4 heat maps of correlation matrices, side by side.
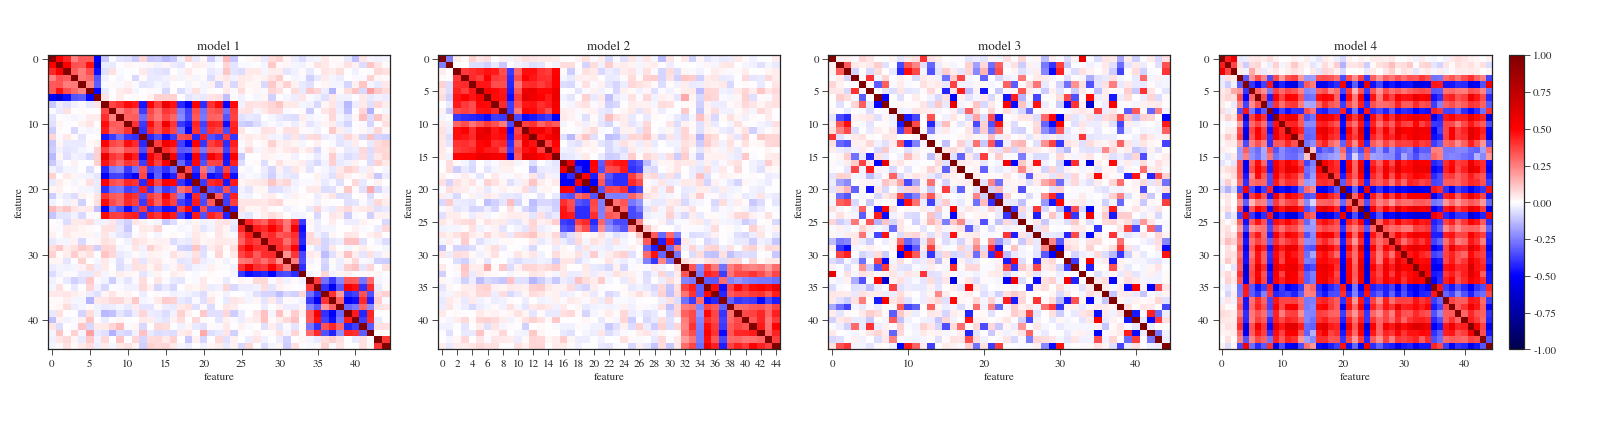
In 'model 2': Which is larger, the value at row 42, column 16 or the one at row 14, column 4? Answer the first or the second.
the second
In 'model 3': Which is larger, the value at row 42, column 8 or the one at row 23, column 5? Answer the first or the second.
the second
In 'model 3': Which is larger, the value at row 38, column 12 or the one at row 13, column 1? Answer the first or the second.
the first
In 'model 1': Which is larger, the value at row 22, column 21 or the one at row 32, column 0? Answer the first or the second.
the first
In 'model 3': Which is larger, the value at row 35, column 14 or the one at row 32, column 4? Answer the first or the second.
the second
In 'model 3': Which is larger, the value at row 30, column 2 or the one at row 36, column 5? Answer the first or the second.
the first
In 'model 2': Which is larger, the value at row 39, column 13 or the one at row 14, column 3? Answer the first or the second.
the second
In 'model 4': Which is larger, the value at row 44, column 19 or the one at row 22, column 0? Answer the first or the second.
the second
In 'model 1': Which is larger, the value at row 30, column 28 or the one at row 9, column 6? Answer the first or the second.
the first
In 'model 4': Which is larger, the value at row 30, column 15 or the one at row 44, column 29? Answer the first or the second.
the first
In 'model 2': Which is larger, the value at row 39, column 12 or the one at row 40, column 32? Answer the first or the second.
the second
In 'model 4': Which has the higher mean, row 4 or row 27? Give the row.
27
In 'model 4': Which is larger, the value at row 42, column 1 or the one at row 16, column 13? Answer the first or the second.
the second
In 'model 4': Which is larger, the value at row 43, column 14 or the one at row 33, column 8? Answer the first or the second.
the first
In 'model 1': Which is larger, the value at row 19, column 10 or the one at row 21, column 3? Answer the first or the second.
the first
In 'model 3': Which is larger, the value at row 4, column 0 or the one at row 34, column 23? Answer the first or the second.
the first
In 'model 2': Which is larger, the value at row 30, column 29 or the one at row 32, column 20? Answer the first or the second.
the second
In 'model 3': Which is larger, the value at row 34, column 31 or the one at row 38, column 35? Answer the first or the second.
the first
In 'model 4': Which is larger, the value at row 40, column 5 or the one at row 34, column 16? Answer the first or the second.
the second
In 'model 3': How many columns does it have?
45
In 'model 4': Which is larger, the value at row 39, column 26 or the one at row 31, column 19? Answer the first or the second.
the second
